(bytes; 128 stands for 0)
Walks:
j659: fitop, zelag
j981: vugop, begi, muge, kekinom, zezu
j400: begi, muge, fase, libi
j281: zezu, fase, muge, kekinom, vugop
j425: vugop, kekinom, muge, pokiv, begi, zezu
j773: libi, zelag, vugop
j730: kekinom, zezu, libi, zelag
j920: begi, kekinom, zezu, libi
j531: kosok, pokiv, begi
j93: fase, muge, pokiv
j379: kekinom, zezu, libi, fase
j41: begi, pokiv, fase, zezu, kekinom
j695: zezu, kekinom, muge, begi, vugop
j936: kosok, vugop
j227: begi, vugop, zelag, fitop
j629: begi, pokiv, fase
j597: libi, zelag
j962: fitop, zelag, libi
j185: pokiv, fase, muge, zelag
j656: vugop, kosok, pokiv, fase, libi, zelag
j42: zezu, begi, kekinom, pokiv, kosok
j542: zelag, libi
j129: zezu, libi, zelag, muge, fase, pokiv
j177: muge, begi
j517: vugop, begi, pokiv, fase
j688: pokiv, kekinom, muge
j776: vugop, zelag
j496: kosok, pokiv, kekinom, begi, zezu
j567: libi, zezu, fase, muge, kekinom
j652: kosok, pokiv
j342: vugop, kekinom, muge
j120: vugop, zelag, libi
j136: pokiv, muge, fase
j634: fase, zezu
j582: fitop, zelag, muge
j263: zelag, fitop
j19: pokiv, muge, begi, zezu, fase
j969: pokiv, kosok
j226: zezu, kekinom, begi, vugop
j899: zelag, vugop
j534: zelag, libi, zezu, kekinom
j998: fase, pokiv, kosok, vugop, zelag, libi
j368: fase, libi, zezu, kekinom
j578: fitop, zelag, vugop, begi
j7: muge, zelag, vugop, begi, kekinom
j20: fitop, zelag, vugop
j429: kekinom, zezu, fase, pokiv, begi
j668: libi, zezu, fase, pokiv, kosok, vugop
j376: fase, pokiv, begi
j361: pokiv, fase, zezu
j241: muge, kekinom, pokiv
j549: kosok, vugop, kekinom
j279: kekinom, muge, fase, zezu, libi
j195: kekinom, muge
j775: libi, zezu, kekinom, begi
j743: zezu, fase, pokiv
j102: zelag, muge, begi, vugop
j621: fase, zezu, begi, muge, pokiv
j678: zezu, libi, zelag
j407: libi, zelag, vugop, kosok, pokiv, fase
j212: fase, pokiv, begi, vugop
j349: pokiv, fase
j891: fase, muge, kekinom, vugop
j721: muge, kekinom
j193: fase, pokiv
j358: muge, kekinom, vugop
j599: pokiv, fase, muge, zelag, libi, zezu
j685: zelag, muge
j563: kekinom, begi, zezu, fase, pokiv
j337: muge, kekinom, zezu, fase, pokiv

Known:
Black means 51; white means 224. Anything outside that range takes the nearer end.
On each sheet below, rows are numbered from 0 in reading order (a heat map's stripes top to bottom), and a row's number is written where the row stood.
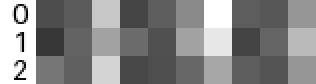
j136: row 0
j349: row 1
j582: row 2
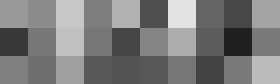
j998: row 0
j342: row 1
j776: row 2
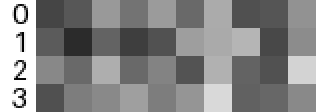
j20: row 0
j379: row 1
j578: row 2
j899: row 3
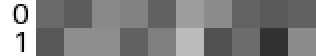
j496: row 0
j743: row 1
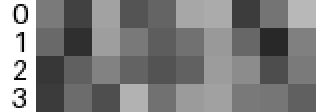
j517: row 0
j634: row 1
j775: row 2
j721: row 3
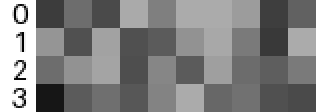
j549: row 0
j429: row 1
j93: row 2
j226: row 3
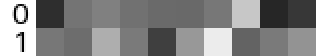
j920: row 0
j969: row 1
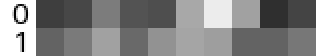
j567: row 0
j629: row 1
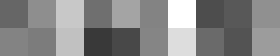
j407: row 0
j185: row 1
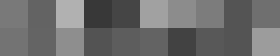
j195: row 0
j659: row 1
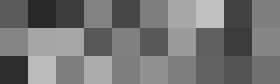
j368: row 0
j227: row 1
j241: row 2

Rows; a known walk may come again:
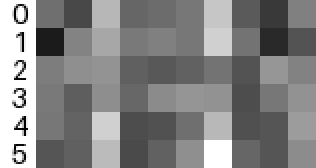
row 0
j425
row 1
j891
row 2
j597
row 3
j212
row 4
j582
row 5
j136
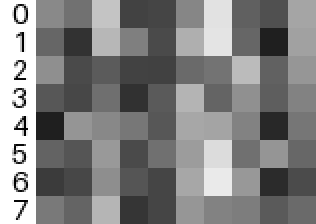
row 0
j185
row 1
j361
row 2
j730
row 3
j563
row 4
j337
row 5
j102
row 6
j567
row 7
j195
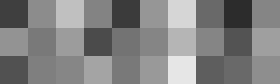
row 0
j688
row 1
j129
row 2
j899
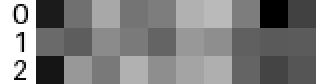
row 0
j281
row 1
j496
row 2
j358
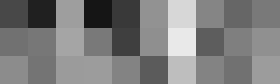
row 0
j19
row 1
j969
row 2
j542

